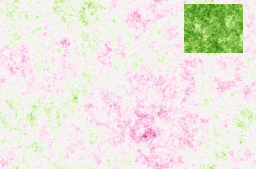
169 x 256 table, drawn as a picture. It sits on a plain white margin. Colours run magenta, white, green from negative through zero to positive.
Average level on the scale: 50%. Mirror symmetry: none. Ninth with the highest average: top right. Odd patch: higher, in the top right. Histogram: skewed, a long tail of high values.
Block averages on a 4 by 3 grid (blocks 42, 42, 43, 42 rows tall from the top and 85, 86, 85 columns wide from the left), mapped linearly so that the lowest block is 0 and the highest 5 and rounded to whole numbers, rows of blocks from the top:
2 1 5 | 1 1 2 | 2 0 1 | 1 0 1
